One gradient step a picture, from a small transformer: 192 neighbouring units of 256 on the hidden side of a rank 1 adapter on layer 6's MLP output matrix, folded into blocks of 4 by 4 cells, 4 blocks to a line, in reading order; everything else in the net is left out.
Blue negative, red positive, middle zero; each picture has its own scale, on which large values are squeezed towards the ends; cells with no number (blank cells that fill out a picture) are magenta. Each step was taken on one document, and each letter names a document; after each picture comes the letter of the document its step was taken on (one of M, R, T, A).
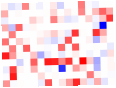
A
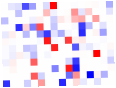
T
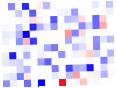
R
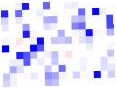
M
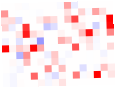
M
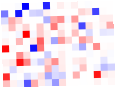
M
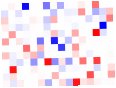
A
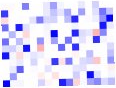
A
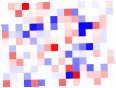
R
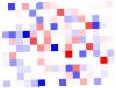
R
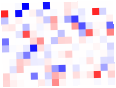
M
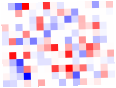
R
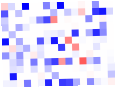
A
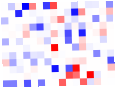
T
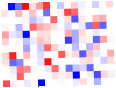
R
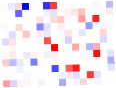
T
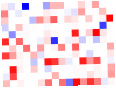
A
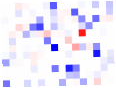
T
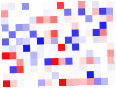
A
